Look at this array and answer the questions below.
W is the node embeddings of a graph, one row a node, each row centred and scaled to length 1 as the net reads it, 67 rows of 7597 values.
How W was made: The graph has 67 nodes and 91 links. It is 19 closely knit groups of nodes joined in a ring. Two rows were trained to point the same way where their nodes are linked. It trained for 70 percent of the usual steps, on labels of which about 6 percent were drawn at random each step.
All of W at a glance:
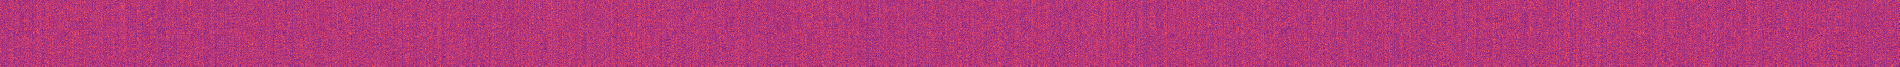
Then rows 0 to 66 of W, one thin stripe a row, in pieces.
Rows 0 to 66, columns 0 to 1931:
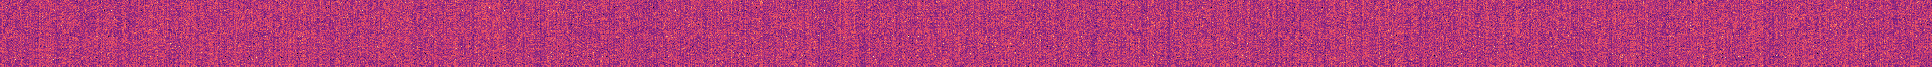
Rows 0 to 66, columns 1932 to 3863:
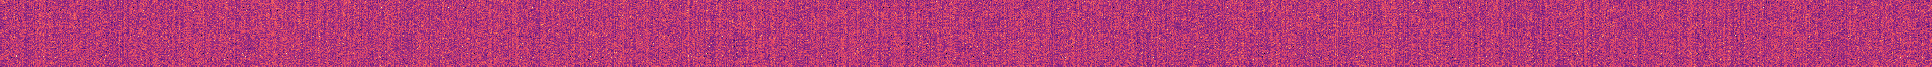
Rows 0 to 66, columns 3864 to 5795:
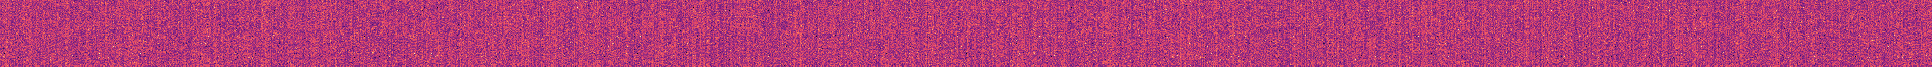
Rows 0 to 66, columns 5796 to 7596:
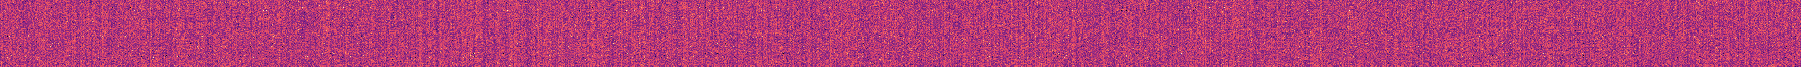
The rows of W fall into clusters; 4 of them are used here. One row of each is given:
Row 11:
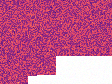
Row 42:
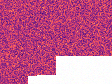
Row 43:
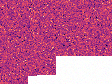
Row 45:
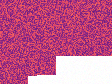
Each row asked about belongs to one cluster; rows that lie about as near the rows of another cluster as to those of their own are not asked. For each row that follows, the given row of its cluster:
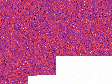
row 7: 42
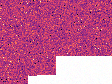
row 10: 45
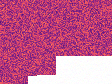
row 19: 43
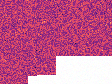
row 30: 11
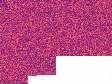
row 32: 11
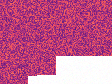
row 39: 45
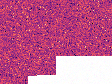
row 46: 43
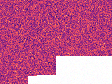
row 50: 42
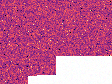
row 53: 45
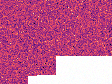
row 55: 42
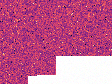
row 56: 45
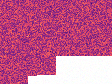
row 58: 11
